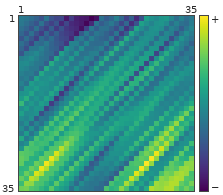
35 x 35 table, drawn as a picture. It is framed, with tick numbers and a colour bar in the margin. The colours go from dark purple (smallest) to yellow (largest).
Grain: diagonal, up to the right. Slope: up to the bottom. Odd rows or columns: none. Average level on the scale: 50%.
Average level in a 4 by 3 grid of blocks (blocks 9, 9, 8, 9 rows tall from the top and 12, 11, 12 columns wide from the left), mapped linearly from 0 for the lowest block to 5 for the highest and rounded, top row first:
0 1 2 / 2 3 2 / 3 3 4 / 5 2 5
